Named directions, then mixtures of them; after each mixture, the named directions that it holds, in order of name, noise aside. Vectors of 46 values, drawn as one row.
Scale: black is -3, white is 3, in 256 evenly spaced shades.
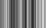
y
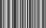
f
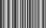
f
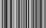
f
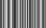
f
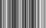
f, y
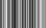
f, y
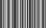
f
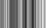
y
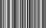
f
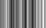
y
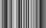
f, y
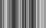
f, y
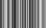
f, y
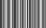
f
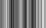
y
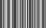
f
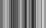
y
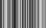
f, y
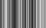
f, y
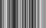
f, y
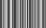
f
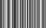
f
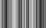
f, y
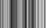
y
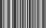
f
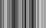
f, y
